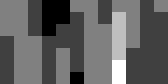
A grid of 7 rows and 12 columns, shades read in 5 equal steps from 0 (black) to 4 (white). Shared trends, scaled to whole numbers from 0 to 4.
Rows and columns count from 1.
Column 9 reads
2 3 3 3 3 4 4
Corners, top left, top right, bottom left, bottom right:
2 2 1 1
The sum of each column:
10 14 11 4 8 7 14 12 22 11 7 8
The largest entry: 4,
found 2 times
